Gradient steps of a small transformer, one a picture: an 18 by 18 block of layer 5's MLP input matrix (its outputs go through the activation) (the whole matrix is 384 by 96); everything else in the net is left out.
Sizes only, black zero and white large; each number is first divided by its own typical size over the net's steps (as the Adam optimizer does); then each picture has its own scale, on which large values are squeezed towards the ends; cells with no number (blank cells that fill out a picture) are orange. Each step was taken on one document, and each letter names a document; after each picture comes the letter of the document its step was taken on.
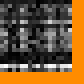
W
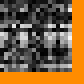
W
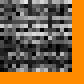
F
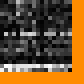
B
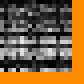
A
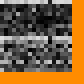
A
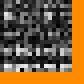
B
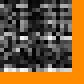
W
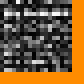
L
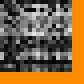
F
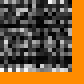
B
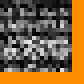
A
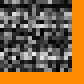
F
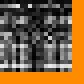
W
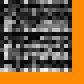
L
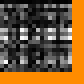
W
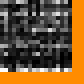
L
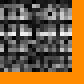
W
